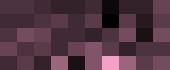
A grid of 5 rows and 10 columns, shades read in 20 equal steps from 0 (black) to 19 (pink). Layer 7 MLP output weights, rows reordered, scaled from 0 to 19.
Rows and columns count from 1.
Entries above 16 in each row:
0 0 0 0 1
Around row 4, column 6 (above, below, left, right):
4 10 8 7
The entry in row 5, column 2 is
7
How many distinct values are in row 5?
8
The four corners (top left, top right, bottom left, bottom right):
6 8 5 9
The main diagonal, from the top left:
6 5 8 5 2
